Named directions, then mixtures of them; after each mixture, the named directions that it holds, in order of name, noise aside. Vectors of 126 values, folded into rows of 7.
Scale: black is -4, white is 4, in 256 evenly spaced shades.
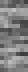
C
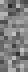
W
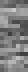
C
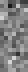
C, W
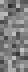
W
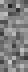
W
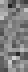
C, W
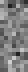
C, W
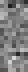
C, W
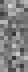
W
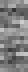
C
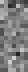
C, W
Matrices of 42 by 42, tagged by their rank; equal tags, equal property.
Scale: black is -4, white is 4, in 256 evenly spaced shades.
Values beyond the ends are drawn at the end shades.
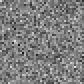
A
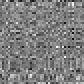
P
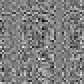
P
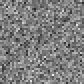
A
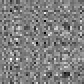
P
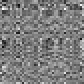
P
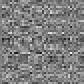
P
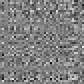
P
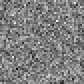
A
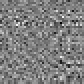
P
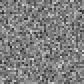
A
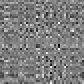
P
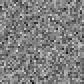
A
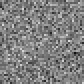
A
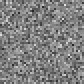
A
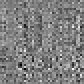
P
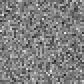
A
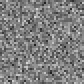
A
